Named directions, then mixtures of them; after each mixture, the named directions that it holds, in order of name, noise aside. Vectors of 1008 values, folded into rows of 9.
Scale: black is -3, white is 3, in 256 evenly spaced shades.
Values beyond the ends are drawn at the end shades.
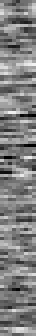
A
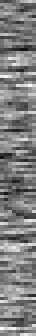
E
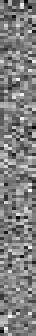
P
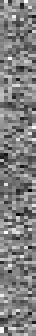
E, P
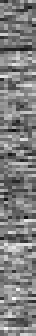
E, P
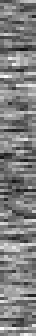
E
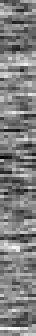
A, E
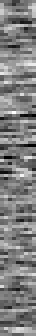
A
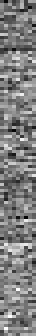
E, P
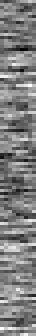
E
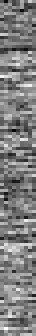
E, P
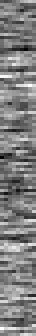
E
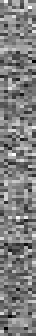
E, P
